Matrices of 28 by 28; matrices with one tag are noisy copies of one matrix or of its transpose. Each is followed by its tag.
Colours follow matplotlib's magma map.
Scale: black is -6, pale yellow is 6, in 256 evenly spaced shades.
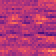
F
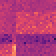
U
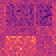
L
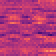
F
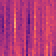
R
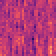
F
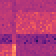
U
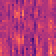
F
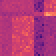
U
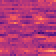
F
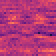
F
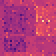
L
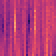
R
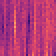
R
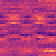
F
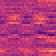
F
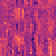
F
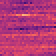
R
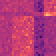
U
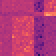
U
